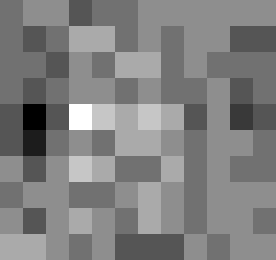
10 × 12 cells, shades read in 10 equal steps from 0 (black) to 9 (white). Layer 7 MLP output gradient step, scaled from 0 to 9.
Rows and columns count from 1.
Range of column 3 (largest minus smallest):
2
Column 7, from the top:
5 5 6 5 7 6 4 6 6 3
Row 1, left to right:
4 5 5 3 4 4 5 5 5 5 5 5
